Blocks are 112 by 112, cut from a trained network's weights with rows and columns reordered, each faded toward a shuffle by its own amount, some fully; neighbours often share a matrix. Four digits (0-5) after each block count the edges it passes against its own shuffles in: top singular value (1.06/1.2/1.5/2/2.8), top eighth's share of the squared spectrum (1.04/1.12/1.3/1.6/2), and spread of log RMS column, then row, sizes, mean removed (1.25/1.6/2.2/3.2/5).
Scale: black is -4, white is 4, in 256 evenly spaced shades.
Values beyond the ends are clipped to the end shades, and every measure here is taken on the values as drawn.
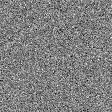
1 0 0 0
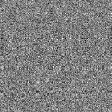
4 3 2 2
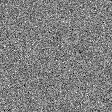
1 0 0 0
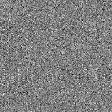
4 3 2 2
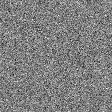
0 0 0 0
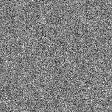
2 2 0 1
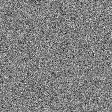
0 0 0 0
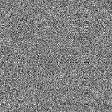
4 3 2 2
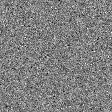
0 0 0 0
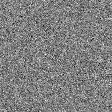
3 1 0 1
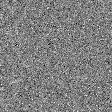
0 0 0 0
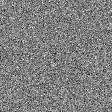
1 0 0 0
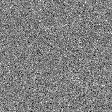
2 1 0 0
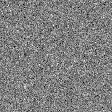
2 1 0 0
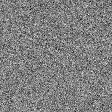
1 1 0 0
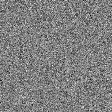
2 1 1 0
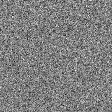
1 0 0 0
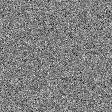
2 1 0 0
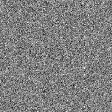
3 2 1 1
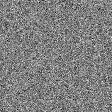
1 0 0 0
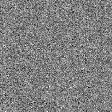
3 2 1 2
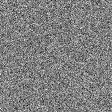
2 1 0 0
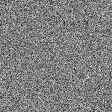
1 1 0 0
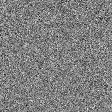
1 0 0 0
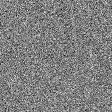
1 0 0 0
